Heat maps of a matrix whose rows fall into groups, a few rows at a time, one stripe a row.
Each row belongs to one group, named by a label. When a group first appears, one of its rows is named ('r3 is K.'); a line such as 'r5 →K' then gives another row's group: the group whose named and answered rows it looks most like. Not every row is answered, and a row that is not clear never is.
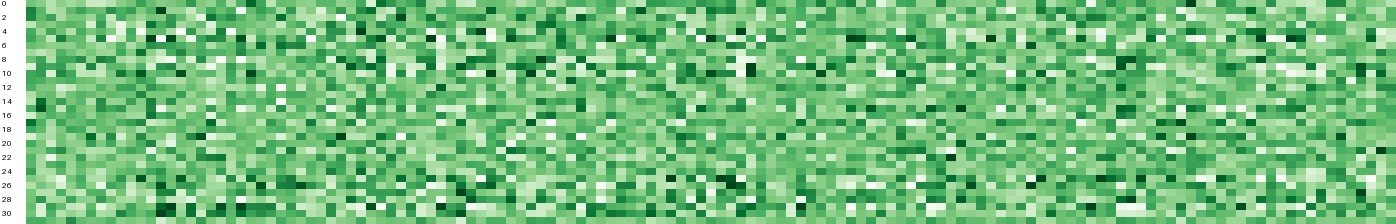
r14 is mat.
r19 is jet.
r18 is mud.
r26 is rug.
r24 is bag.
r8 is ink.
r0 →bag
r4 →bag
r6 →rug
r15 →ink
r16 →mat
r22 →mud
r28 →ink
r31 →ink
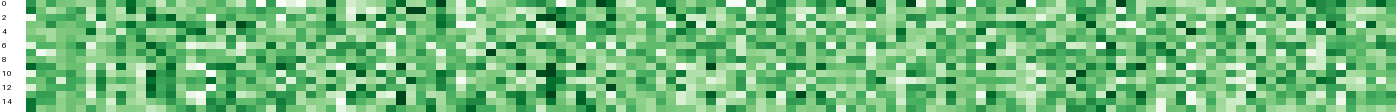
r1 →mud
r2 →mat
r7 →bag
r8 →rug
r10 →mat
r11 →mud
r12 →mat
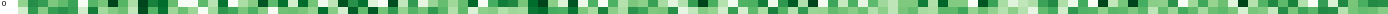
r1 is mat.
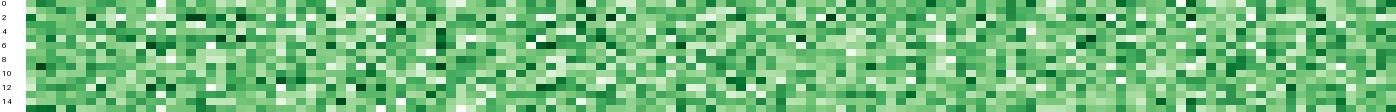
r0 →ink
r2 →jet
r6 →mat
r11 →rug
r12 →mat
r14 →jet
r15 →ink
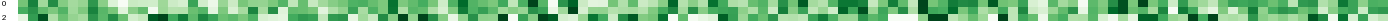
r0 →ink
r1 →ink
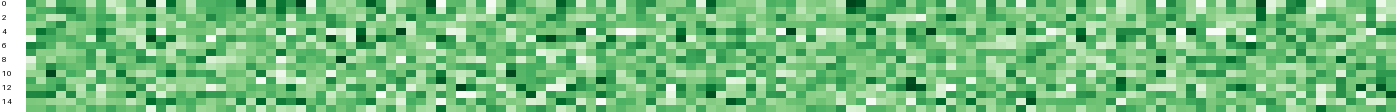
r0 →rug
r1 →rug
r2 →mud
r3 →bag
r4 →ink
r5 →mat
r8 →jet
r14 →rug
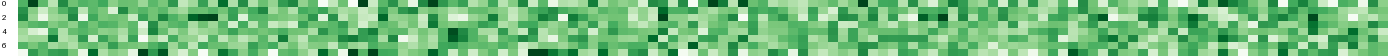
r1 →mud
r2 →mud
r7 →mat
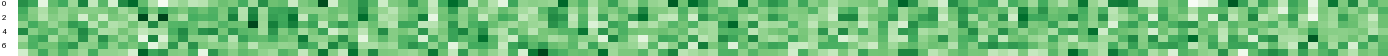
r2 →rug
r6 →ink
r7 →mat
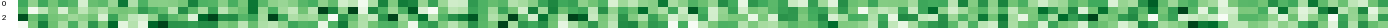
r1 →bag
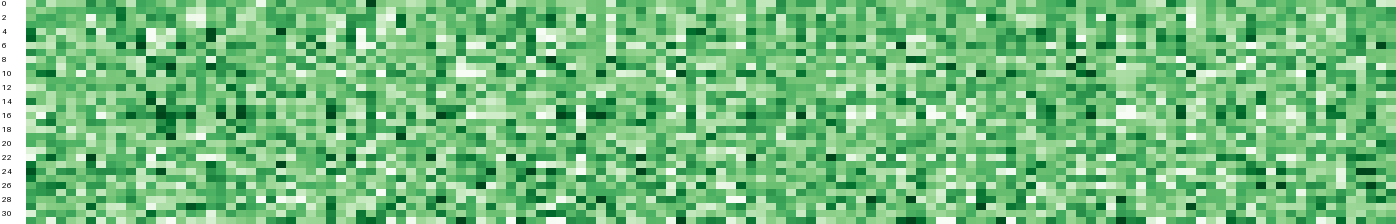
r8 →mat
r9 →mud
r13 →rug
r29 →jet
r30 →mat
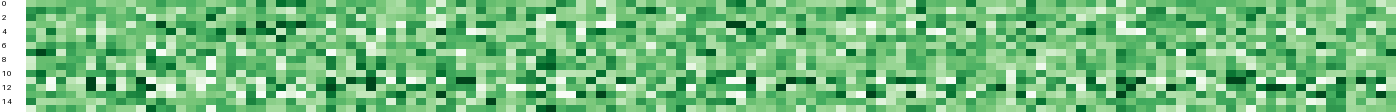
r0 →rug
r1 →bag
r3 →rug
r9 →mat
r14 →bag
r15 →mat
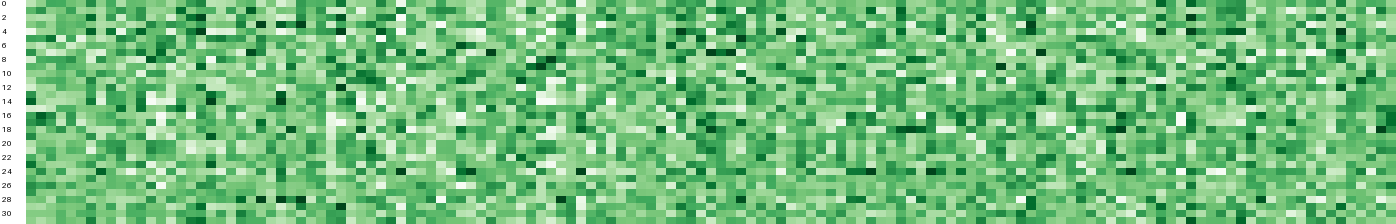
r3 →rug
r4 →jet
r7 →bag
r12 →jet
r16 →ink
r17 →ink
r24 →ink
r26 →ink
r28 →rug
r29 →jet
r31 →jet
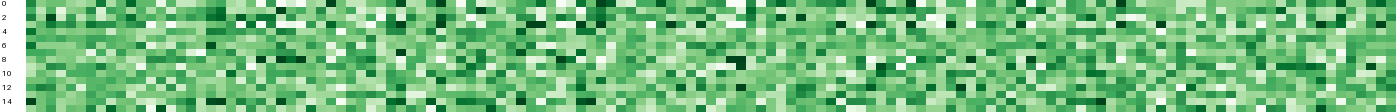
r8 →rug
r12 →ink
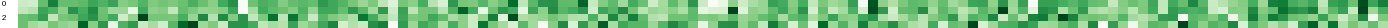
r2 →mud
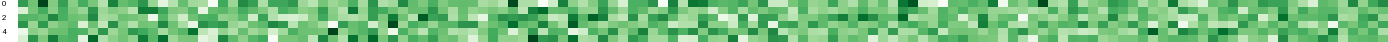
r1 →mat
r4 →jet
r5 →mat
